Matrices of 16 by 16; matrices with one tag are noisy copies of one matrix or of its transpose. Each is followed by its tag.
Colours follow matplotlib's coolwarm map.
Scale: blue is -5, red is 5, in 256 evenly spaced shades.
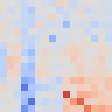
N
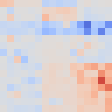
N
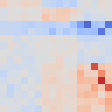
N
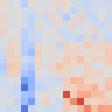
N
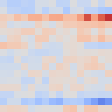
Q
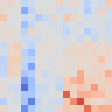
N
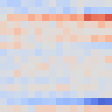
Q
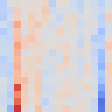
Q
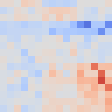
N
